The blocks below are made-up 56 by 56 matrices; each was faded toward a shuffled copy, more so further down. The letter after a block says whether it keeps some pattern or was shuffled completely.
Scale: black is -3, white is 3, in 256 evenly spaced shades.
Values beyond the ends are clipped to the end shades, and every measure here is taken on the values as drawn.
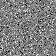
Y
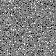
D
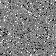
D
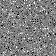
Y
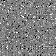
D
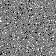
Y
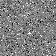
Y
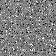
D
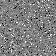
Y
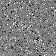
Y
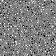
D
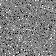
Y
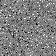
Y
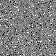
D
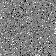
Y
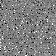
D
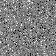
D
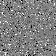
D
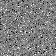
Y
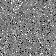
Y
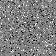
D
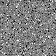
Y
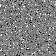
D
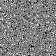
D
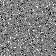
Y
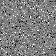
D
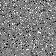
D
